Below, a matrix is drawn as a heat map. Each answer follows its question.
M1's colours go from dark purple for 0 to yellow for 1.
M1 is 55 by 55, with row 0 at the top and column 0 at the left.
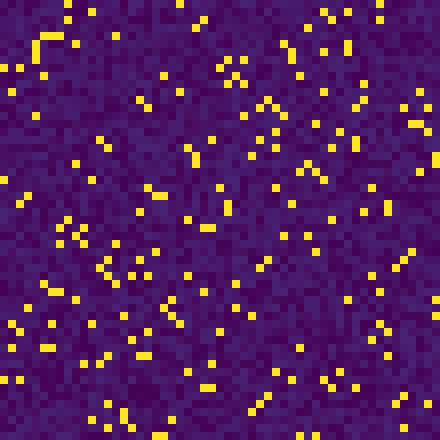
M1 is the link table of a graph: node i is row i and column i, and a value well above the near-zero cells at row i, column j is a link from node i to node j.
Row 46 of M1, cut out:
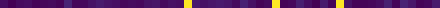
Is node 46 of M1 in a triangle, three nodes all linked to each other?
yes
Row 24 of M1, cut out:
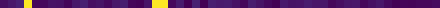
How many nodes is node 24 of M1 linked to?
3
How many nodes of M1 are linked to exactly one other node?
0
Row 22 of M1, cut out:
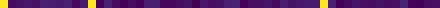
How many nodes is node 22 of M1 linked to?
3
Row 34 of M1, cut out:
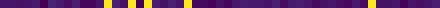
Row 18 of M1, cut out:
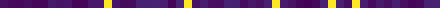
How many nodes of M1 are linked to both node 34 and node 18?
2
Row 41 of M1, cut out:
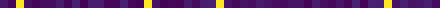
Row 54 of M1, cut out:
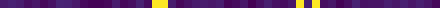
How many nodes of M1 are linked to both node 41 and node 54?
0
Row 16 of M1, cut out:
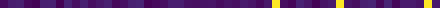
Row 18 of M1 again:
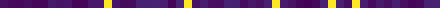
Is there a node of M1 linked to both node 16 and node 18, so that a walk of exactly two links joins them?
yes
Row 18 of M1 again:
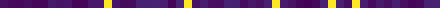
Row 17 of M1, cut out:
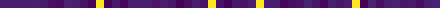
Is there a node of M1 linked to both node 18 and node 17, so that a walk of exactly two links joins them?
yes
